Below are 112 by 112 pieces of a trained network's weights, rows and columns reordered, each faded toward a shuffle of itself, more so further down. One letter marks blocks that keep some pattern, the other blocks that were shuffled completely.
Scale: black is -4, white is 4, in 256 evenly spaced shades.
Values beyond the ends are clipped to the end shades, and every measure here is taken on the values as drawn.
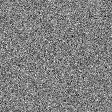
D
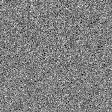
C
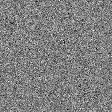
C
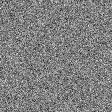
D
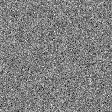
C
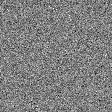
D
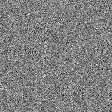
C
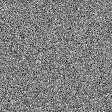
D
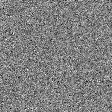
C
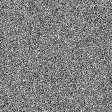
C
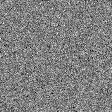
D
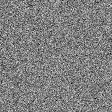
D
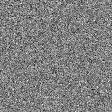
C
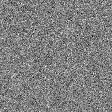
C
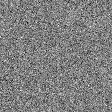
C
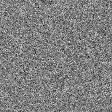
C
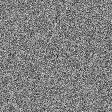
D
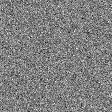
D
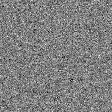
C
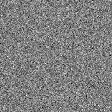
C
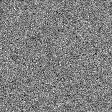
D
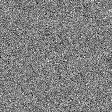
D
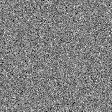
C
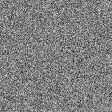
C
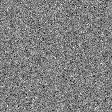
C
